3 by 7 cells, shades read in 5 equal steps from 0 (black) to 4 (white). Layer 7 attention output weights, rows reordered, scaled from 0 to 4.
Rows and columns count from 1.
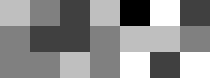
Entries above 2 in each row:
3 2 3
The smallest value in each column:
2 1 1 2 0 1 1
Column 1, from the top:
3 2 2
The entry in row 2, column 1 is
2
